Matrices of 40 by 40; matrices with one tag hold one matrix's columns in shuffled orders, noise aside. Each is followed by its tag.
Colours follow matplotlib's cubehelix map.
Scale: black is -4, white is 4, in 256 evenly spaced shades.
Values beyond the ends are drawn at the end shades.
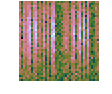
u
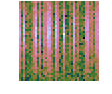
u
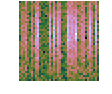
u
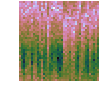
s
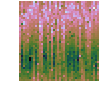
s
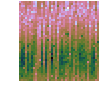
s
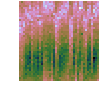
s
